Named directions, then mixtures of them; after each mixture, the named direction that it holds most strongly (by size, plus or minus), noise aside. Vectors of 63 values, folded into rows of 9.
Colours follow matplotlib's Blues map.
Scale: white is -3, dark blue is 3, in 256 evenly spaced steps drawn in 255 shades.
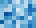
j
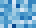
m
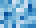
j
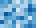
j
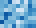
j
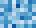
m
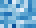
m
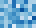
m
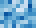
j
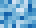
j
